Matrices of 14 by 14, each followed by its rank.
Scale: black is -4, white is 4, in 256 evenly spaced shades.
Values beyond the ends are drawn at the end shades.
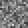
full rank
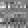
three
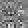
three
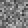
full rank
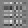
one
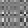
one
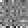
three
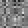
two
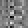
two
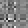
two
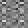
two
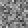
full rank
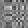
two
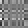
one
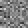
three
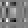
one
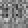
three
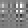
one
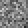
full rank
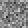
full rank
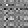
two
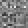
three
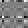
one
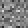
three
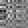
two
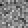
full rank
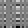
one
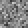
full rank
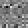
three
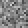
full rank
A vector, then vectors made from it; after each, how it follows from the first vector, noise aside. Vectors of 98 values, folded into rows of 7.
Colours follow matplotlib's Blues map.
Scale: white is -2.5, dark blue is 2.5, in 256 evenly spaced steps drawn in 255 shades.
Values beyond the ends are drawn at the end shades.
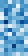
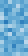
shrunk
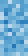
shrunk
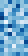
negated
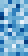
negated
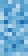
shrunk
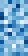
negated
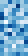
negated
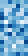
negated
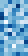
negated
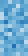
shrunk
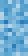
shrunk
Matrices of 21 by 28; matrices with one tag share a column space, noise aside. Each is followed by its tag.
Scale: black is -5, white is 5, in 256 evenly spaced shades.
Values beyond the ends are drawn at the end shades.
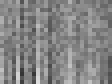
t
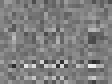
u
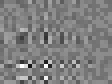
u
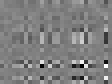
u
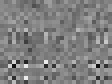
u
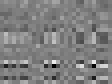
u
